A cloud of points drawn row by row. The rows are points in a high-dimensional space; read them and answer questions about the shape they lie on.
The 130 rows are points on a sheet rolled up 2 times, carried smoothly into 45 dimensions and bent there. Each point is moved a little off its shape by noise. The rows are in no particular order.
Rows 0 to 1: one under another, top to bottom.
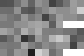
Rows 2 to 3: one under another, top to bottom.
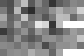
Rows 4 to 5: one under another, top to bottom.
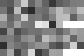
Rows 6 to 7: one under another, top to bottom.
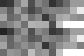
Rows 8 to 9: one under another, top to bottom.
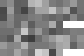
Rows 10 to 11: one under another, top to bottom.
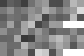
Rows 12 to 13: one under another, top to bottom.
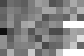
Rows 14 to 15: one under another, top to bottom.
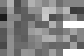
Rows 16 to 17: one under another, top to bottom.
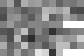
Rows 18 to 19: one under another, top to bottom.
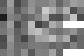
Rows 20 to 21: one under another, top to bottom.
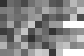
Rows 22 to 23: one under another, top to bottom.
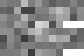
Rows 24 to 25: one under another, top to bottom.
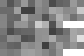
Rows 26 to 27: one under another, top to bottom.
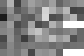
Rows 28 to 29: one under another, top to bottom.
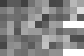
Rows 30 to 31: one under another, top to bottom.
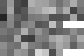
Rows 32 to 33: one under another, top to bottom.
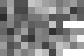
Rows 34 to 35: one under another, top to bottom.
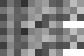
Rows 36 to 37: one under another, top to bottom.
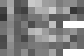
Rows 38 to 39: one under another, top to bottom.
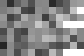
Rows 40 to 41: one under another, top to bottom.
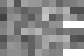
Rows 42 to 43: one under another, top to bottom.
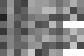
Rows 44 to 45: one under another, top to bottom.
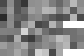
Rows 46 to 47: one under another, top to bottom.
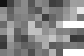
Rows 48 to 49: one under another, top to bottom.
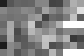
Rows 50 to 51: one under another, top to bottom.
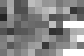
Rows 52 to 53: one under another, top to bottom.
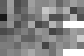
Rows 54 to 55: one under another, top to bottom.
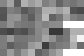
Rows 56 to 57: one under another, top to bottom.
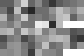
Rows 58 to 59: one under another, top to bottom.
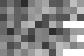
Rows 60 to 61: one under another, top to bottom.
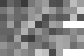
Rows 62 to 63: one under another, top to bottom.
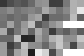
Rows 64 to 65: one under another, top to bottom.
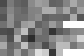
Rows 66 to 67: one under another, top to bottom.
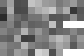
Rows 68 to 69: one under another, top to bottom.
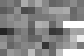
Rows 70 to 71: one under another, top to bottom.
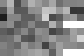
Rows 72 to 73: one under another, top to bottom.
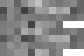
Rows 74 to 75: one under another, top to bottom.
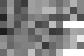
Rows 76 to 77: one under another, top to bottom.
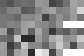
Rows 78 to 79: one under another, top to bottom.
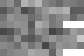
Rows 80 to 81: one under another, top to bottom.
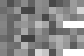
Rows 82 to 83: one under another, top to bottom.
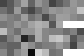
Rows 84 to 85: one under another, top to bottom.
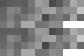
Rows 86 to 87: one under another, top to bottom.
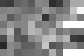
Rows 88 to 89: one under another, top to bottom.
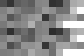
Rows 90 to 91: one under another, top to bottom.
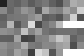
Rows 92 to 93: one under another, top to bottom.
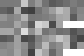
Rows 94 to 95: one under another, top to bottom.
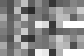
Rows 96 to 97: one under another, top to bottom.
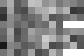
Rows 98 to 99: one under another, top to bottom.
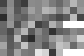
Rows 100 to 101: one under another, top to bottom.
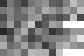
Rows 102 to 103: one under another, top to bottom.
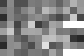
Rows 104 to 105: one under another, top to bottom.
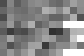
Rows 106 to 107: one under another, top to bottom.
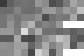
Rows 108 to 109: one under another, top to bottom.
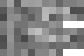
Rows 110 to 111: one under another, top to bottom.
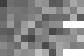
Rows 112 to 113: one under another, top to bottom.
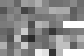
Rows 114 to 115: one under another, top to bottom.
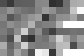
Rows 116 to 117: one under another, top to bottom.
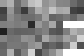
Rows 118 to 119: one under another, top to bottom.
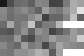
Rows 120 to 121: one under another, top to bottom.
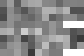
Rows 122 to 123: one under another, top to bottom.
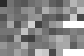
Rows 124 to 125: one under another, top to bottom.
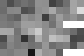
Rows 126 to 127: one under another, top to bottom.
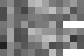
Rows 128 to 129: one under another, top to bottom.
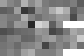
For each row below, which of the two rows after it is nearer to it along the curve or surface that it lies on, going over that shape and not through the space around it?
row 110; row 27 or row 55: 27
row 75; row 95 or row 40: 95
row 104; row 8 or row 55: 8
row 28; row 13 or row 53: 13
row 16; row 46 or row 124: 124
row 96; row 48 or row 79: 48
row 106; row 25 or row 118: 25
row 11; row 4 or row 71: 71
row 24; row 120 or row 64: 64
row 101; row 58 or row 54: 58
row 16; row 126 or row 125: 126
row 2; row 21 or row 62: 21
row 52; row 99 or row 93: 93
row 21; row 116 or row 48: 48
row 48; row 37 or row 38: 38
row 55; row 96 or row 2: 2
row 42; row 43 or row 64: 43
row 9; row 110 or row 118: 110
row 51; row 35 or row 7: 7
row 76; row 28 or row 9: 9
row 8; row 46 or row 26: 26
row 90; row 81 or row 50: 50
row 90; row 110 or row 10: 10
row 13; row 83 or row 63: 63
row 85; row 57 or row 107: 107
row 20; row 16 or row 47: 47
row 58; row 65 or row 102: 102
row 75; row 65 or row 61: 65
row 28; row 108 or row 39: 39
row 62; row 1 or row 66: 66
